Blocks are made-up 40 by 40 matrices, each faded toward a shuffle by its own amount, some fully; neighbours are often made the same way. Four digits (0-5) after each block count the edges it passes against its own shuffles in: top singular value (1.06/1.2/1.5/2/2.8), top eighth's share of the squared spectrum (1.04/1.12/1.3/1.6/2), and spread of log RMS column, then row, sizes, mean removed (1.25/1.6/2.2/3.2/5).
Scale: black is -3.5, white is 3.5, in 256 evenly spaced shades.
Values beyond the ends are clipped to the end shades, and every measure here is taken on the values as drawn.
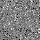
2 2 0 1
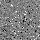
0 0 0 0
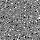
0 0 0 1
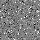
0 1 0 0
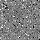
1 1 0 0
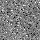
1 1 0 0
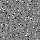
0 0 0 0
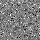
2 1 0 0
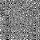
3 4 2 2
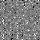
3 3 1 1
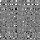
4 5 2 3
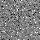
1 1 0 1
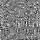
3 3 2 1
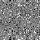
3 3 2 1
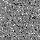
1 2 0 0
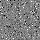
1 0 0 0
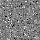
2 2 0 0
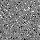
1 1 0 0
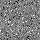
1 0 0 0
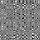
4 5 3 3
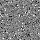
0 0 0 0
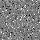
0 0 0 0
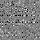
3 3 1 2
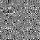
3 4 2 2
